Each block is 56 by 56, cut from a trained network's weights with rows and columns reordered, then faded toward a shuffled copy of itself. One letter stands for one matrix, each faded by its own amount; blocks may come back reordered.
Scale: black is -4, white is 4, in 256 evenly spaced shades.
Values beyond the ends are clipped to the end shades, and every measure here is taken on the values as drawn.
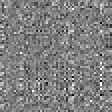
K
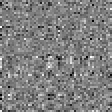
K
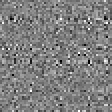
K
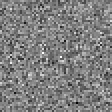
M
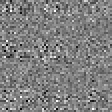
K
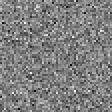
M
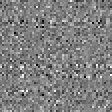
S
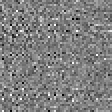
K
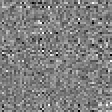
K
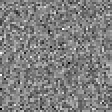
M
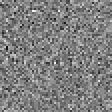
M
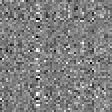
K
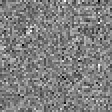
M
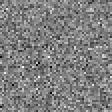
M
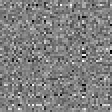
K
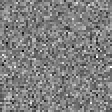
M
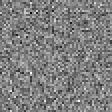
M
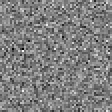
M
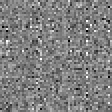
S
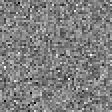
M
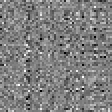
K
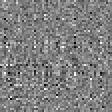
K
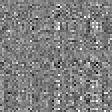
K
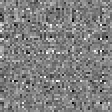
S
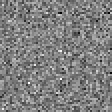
M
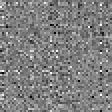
S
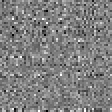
S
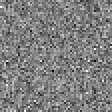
M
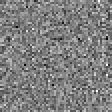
M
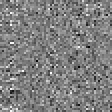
S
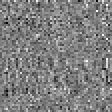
S
